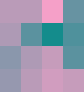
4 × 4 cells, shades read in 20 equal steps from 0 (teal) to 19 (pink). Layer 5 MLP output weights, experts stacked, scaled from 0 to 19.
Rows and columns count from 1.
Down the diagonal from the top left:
14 6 15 15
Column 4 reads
7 5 6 15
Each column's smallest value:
10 6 0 5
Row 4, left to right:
11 14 16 15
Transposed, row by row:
14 13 10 11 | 14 6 13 14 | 19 0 15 16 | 7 5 6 15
